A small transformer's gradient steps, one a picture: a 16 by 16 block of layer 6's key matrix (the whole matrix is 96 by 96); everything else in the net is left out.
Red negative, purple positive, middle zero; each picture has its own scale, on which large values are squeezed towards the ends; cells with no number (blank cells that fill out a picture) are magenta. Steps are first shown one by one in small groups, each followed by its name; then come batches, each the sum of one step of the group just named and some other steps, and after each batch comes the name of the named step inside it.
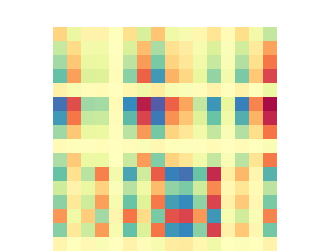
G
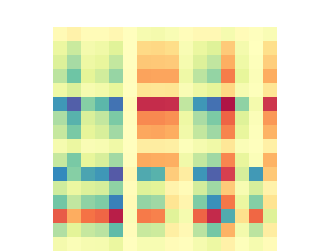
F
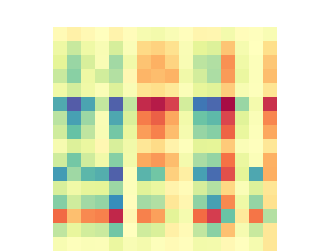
F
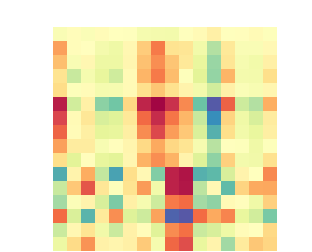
F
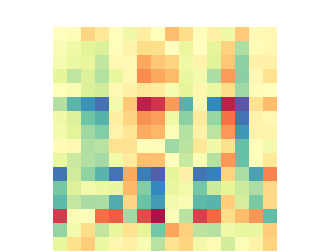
F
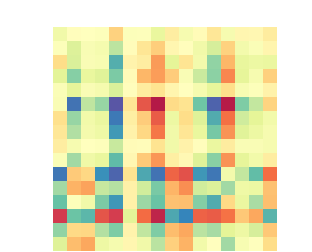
F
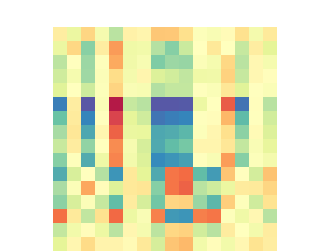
F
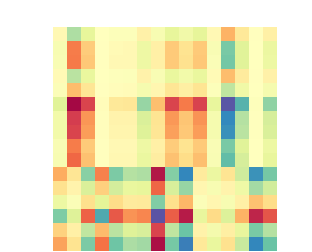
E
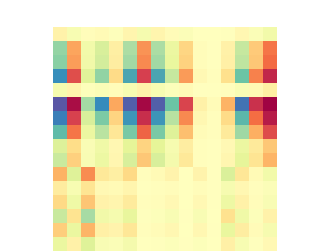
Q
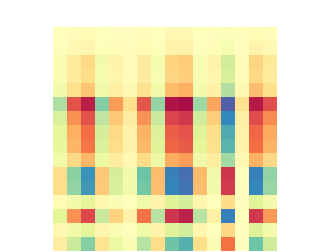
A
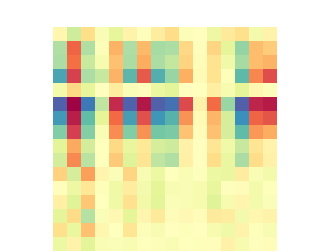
Q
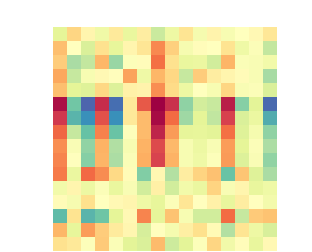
E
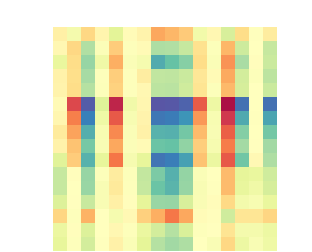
E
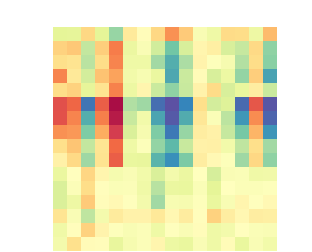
E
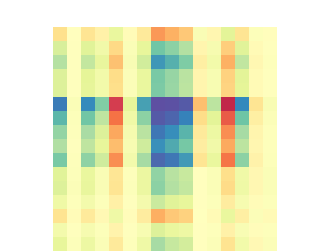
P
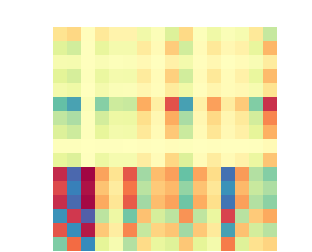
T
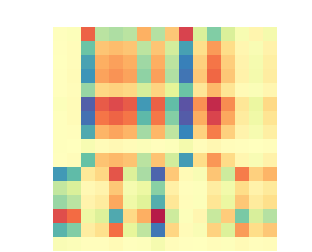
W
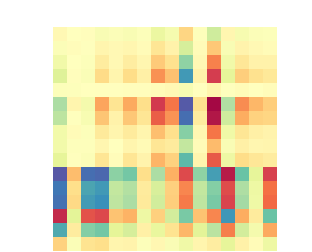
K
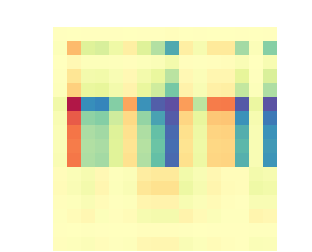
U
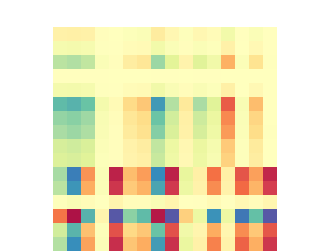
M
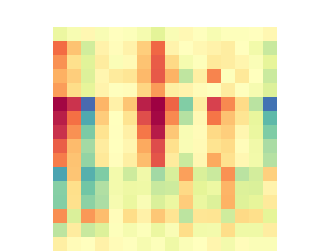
K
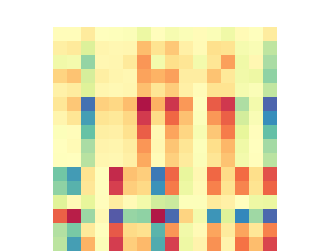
M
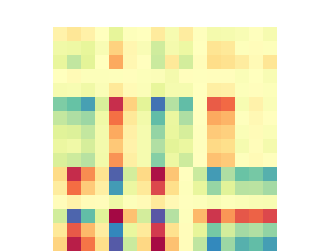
U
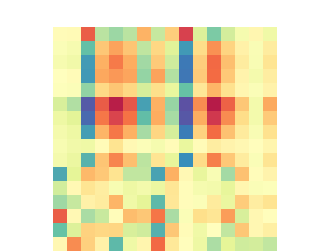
W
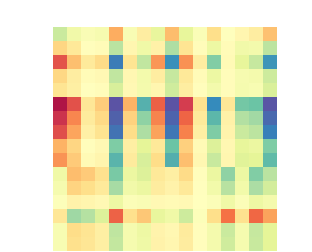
U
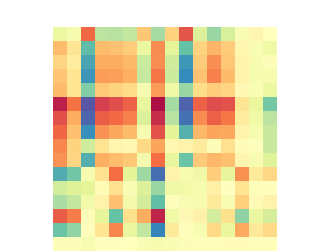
W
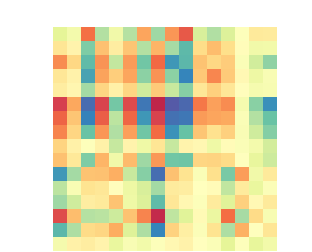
W
